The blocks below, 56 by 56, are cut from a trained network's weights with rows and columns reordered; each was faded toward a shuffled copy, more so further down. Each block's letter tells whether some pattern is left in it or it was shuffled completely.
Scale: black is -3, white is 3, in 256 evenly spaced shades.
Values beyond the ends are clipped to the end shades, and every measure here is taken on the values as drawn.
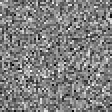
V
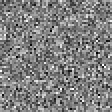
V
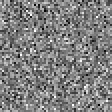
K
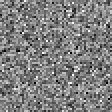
V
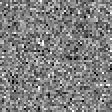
V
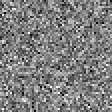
K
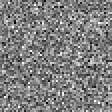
V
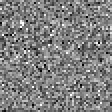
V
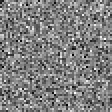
K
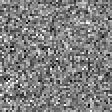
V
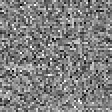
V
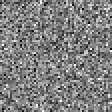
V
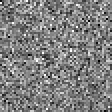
K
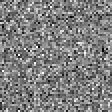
V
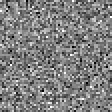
K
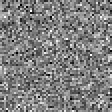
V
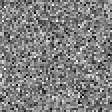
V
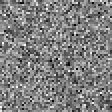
K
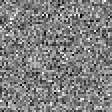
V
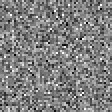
K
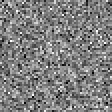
K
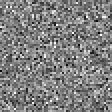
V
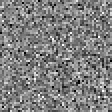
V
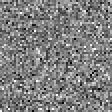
K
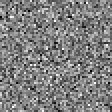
K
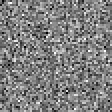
K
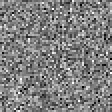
K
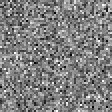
K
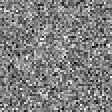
K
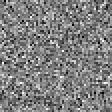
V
